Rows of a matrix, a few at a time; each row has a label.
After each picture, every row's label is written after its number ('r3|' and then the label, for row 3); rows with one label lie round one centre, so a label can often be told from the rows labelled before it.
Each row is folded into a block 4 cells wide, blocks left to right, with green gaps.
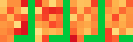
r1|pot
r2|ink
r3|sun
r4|sun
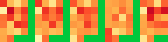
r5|ink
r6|ink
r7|ink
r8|sun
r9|ink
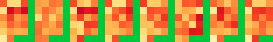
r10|ink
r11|sun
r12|ink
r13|ink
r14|ink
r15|pot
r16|ink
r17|ink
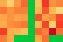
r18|sun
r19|pot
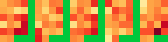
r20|pot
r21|sun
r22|pot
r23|ink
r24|pot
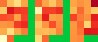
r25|ink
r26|ink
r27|pot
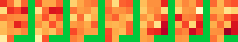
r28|ink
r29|ink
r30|sun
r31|sun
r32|pot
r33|pot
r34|pot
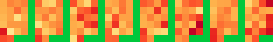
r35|sun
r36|sun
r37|ink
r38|sun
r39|sun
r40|pot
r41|sun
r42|pot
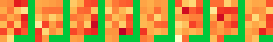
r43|pot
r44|sun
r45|pot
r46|pot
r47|sun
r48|ink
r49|ink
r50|pot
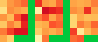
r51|pot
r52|ink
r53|sun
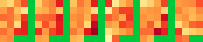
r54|pot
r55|pot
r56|pot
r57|ink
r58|pot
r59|sun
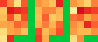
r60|ink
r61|sun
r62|ink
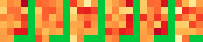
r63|pot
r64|sun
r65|ink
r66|pot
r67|pot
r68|ink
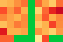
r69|sun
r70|ink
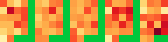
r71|ink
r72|sun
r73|sun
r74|ink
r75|pot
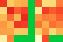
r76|ink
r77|ink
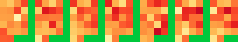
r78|sun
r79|ink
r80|ink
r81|ink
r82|pot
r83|ink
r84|ink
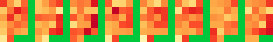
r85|ink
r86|pot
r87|pot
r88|ink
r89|ink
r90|ink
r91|sun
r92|pot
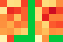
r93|ink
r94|ink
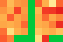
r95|sun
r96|ink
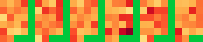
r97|sun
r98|ink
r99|sun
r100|pot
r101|ink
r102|sun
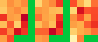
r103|pot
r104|pot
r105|ink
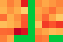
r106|pot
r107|sun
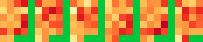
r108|pot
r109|ink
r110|ink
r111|pot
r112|pot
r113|ink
